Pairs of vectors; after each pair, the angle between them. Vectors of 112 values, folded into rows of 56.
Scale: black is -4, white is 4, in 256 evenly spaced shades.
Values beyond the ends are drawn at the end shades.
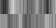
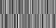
orthogonal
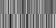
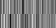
partly aligned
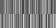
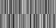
partly opposed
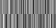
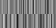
nearly parallel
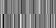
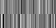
nearly parallel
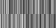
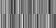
partly aligned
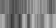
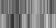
nearly parallel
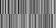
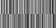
nearly opposite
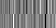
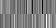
orthogonal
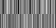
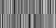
partly aligned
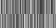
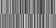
nearly parallel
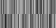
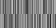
orthogonal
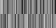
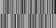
nearly parallel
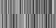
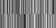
nearly opposite
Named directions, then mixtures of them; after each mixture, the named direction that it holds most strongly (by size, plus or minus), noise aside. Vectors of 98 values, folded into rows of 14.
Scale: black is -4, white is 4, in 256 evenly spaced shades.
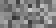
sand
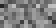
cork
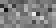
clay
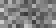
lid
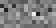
clay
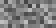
sand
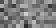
lid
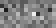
clay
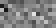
clay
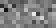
clay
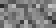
cork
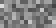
cork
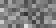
lid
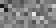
clay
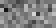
clay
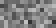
cork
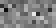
clay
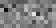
clay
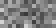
lid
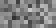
sand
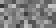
cork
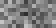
lid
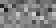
clay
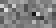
clay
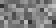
cork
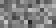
sand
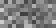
lid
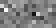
clay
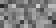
cork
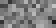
cork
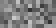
sand
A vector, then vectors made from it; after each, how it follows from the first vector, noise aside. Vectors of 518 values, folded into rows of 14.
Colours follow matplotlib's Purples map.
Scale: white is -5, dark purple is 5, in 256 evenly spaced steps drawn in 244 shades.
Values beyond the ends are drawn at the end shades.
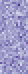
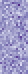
copied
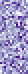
scaled up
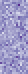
copied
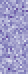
reversed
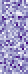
scaled up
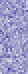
reversed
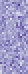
copied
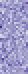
wrapped around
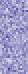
reversed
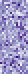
scaled up
